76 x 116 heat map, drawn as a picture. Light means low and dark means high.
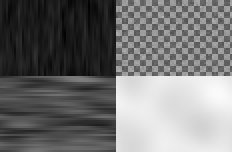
The table splits into 2 rows of 2 panels. Panel 1,1: very high, streaked downward, faint in contrast. Panel 1,2: middling, checkered, strong in contrast. Panel 2,1: high, streaked across. Panel 2,2: very low, smooth, faint in contrast.
